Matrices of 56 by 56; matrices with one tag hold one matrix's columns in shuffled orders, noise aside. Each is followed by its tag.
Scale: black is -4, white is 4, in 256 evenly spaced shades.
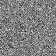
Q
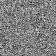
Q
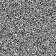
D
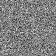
Q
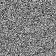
D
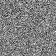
D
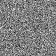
Q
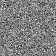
Q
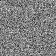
Q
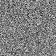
D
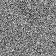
D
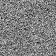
D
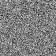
D
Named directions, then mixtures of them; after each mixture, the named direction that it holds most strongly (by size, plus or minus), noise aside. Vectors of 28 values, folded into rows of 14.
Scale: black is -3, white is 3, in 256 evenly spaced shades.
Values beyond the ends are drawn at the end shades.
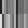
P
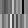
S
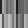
P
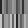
P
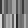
P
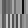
S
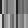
P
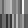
S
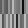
S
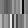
S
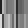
P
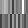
S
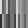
P
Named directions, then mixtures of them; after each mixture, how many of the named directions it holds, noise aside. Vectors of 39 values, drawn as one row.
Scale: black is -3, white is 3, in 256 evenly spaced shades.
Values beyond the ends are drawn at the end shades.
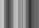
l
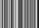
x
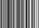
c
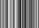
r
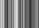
three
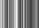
three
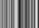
three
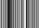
three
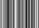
three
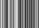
three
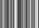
three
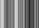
two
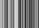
three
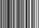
one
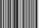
one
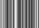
three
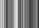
three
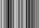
two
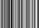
three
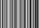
one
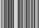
three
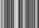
three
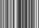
two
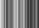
two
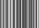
two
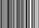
one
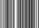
three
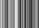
three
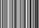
one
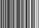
one
